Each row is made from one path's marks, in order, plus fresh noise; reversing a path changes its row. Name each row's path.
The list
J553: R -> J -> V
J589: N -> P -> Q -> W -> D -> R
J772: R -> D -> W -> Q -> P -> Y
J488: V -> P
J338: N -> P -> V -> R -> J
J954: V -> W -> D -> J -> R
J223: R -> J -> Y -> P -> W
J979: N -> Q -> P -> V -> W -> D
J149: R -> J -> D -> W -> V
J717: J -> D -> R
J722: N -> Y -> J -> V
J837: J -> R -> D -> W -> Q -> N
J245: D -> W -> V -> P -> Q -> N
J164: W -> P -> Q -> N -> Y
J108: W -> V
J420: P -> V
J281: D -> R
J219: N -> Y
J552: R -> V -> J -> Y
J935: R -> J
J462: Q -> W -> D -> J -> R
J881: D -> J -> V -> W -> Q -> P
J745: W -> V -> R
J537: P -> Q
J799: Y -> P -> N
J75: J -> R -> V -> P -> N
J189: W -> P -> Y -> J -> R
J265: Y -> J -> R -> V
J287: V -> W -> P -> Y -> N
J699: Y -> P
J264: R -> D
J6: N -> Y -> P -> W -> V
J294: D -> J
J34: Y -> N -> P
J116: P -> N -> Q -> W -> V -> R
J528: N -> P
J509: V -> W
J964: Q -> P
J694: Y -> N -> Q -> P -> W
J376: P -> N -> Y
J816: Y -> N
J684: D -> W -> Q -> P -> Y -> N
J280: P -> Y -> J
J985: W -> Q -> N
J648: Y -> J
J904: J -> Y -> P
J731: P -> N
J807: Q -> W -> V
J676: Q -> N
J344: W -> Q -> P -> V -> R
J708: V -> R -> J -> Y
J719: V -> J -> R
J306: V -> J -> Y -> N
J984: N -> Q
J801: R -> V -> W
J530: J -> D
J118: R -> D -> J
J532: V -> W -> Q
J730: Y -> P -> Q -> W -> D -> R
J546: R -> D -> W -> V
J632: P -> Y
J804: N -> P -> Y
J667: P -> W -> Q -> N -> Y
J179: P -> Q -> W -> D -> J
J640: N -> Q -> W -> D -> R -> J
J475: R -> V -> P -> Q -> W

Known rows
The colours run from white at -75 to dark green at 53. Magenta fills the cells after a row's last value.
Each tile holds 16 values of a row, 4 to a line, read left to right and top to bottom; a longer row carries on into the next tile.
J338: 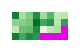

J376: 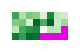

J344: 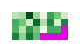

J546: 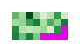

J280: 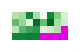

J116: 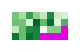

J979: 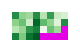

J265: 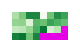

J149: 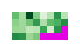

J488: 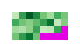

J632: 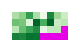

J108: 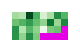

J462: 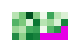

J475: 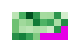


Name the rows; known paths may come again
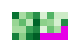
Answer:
J640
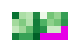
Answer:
J722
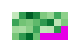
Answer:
J488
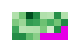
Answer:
J801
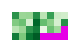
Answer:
J979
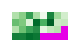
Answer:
J632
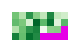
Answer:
J116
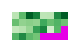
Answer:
J306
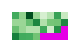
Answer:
J118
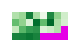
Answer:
J280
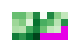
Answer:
J694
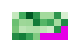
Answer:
J475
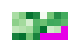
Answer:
J265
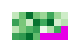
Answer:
J420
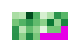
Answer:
J108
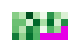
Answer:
J164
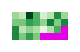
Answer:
J745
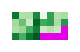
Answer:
J6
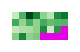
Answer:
J719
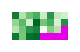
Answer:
J589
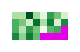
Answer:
J344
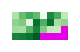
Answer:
J699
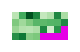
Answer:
J552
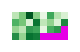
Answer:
J462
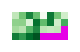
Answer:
J730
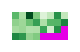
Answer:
J149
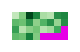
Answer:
J509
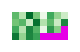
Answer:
J985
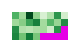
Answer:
J546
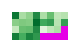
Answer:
J338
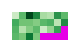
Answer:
J532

